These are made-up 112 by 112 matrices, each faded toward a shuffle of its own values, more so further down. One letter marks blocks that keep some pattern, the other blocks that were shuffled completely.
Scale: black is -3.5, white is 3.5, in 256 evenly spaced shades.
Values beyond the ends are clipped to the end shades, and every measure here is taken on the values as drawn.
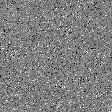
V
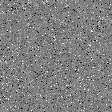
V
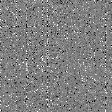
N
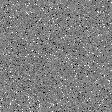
V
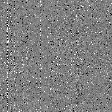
N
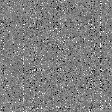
N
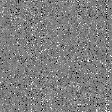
N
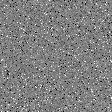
V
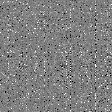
N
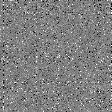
N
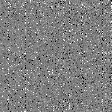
N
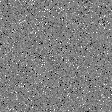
V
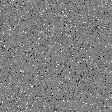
V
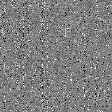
N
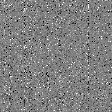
N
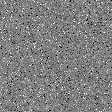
V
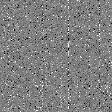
N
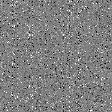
N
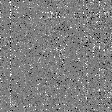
N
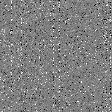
N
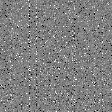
N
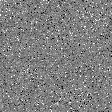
V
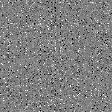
N
